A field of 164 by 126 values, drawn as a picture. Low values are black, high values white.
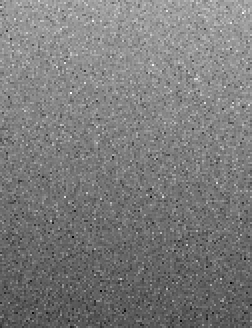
There are no regular stripes. The field climbs toward the top. Fine speckle covers the field. On average the colour sits 50% of the way up the scale. The values follow a bell shape.
